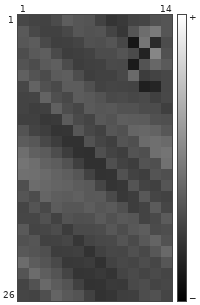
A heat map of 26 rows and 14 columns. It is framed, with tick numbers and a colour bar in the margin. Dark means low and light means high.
Slope: none. Average level on the scale: 30%. Grain: diagonal, down to the right. Odd patch: rougher, in the top right. Roughest part: top right.
